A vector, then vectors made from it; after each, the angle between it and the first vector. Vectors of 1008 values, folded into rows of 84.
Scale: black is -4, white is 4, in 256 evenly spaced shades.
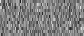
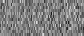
partly opposed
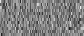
nearly parallel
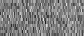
orthogonal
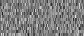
orthogonal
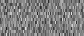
orthogonal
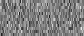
nearly parallel
